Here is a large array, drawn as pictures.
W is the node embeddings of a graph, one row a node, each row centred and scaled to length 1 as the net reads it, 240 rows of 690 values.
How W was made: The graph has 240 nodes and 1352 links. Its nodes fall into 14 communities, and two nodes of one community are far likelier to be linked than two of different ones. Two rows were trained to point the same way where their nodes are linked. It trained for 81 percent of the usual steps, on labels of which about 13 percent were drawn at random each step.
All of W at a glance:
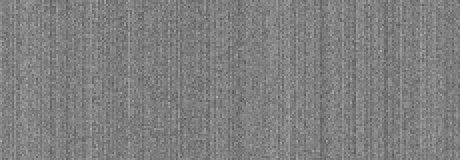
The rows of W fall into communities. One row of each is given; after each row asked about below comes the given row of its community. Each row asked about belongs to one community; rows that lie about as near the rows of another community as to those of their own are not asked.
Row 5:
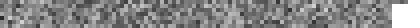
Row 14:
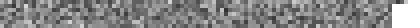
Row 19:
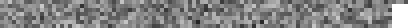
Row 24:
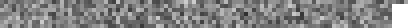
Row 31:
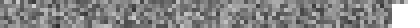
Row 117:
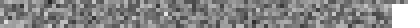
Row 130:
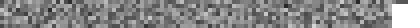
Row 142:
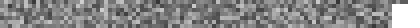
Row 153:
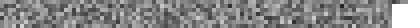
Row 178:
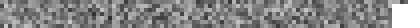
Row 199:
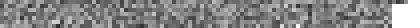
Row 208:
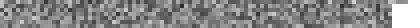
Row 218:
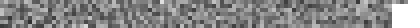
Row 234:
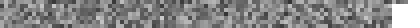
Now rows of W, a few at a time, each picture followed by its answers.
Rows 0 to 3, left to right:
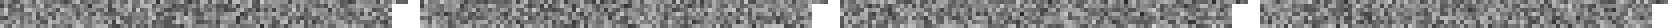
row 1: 199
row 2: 5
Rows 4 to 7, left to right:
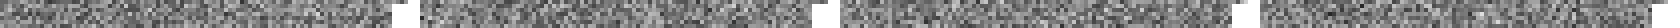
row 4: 234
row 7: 153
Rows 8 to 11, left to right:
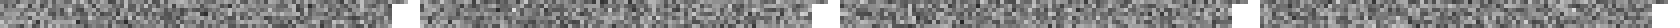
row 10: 234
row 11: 5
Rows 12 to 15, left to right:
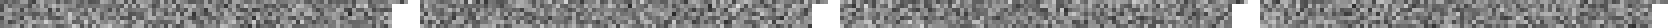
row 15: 153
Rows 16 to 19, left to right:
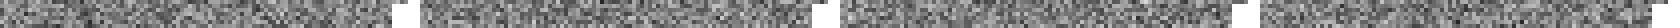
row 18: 208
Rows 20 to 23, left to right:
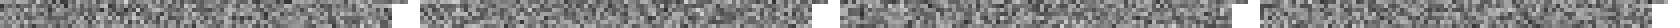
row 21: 218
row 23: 142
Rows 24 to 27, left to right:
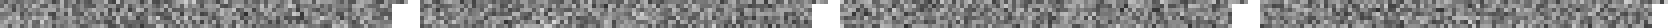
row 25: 153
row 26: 31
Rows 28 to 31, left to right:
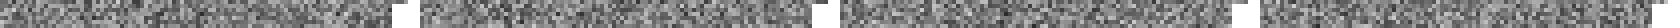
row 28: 14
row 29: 14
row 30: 24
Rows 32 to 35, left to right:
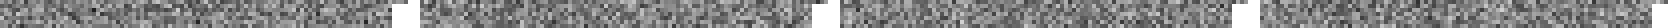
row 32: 19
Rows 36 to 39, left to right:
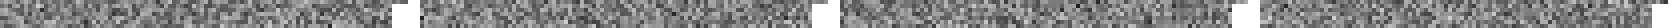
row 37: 5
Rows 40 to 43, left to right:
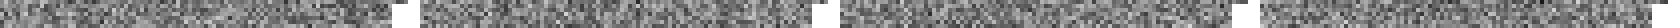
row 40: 5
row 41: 31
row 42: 130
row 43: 117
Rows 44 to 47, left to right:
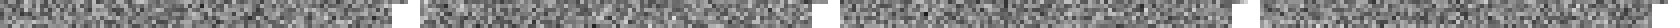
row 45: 208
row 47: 5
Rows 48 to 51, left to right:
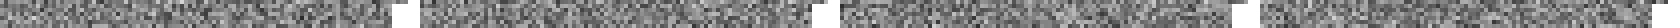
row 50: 153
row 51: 142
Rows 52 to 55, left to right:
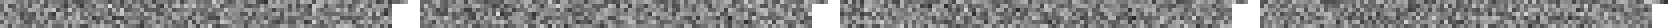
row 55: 24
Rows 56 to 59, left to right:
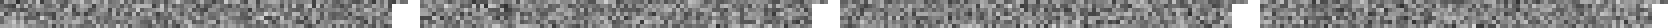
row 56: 153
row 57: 19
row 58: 5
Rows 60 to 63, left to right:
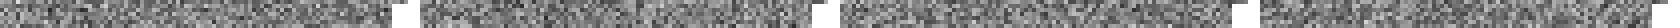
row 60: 208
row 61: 31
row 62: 218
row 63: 14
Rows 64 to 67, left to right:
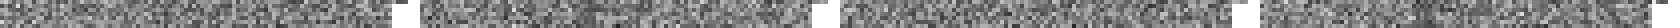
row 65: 130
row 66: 208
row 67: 130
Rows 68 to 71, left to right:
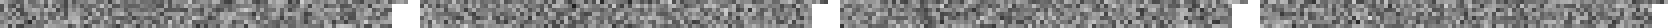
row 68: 142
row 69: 24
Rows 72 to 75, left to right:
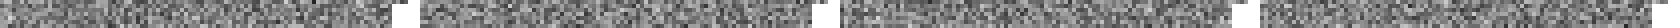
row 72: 208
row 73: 31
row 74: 178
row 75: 142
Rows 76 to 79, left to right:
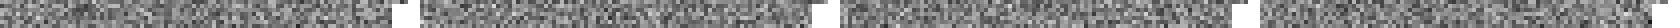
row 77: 199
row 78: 218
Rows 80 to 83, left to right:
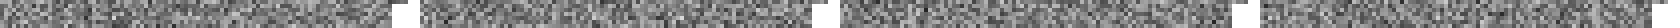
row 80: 130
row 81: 153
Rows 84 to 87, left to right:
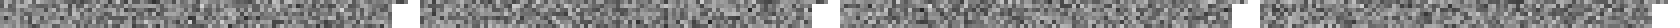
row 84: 199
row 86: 208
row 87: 218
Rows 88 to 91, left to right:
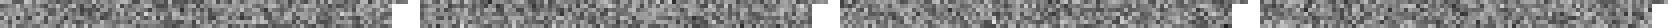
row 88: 153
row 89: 153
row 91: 5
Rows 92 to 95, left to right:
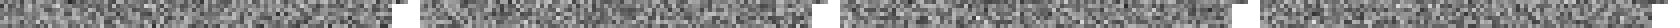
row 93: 153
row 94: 5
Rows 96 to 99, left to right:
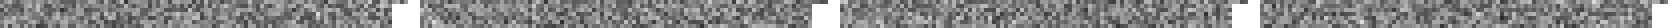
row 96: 142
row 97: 24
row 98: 178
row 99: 117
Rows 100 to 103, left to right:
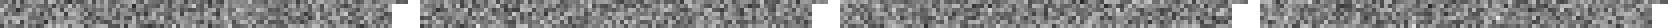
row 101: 218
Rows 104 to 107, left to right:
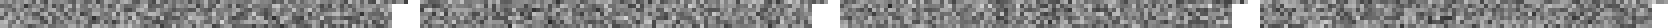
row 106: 31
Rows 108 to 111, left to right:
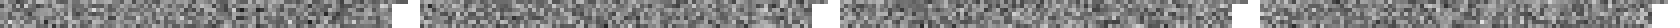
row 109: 199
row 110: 208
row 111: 31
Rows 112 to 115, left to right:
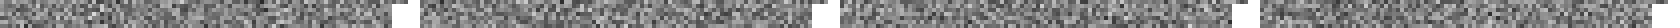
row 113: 24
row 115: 234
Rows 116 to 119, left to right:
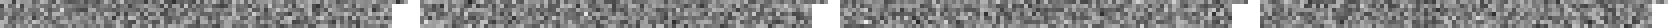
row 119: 234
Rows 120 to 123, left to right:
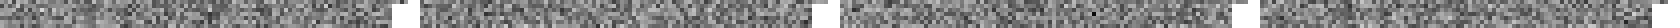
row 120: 31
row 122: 130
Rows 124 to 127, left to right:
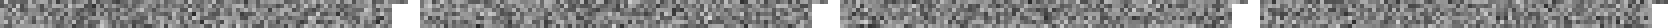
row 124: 19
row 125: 130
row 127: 178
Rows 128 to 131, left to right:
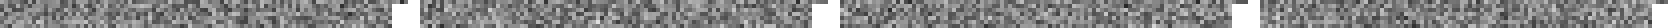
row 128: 117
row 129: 142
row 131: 199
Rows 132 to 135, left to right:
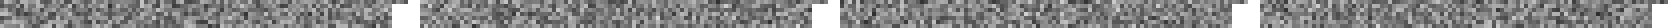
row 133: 19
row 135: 19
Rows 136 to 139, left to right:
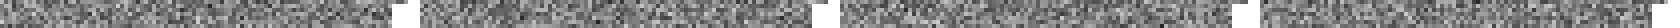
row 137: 153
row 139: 19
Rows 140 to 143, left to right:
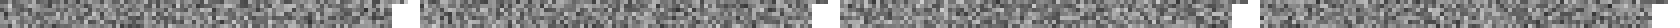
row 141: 199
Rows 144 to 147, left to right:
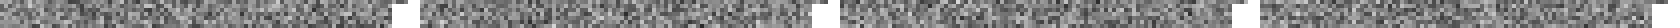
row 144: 178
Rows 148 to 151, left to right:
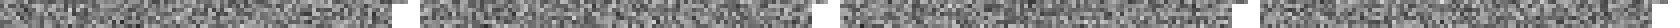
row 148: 24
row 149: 234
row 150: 19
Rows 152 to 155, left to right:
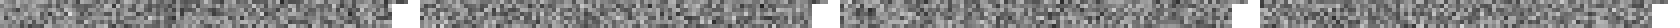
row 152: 19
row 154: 178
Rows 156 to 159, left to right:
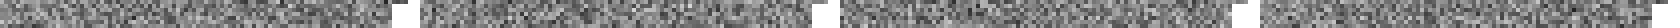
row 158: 5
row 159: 19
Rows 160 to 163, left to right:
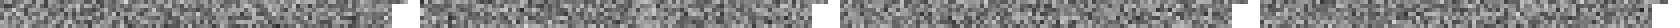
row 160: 153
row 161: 5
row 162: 24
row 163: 142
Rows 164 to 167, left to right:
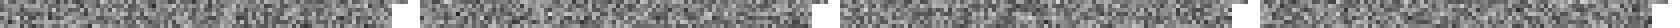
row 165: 153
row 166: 130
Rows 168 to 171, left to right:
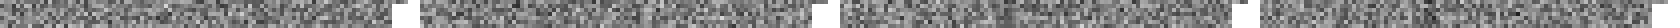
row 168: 218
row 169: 31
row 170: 130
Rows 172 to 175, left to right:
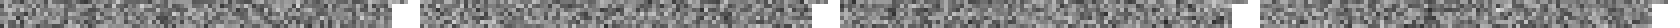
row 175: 130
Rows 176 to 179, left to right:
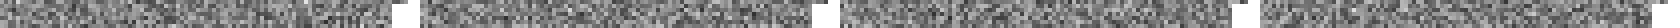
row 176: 178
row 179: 117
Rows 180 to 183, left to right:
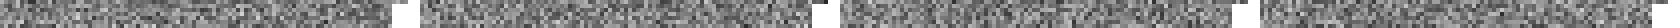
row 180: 142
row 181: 199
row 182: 31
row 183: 142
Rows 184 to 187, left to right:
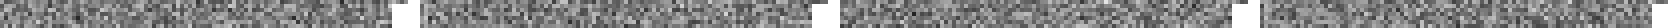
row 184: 19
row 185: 199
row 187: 178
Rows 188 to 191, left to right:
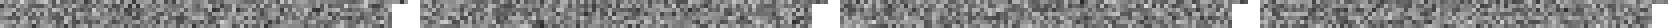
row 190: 142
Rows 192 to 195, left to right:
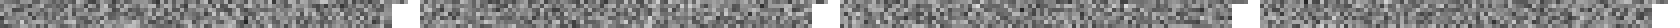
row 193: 234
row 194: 19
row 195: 24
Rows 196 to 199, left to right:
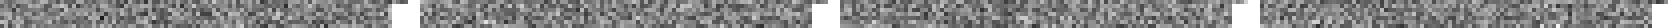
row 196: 5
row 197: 234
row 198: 234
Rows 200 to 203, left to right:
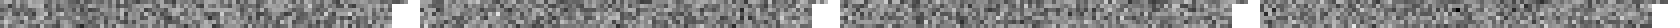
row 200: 178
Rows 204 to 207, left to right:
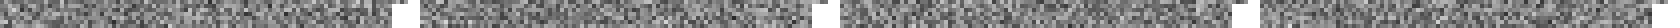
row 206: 218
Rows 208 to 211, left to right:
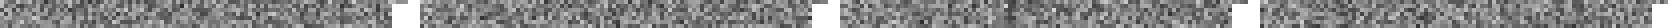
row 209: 19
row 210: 130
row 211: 178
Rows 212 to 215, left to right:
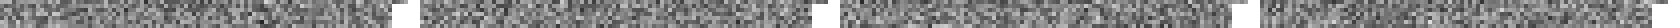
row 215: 142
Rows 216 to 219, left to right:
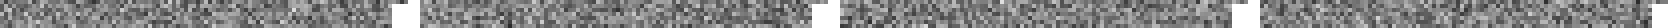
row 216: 5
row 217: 130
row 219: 117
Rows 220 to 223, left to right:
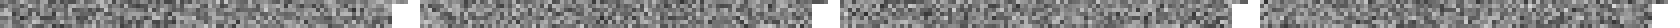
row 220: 234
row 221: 199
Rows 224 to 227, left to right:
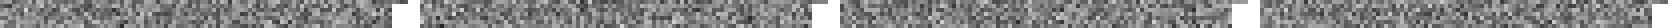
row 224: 14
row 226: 153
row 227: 14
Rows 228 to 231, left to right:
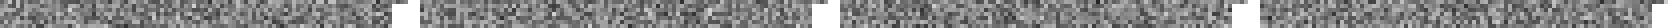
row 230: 178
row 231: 218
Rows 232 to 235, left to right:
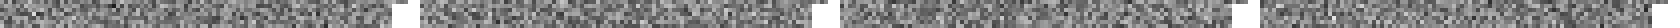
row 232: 31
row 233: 31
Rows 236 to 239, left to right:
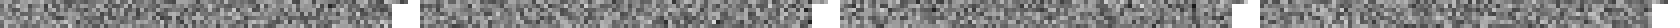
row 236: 199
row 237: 142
